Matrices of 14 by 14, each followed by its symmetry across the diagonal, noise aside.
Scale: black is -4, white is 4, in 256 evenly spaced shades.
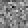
neither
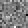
antisymmetric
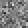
antisymmetric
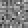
antisymmetric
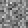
neither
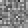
symmetric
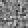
antisymmetric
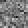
neither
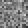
neither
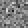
neither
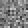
antisymmetric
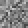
symmetric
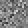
antisymmetric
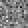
antisymmetric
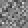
symmetric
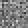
antisymmetric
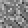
symmetric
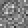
symmetric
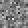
antisymmetric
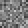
symmetric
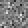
neither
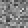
neither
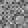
symmetric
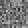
neither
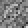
symmetric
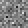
symmetric
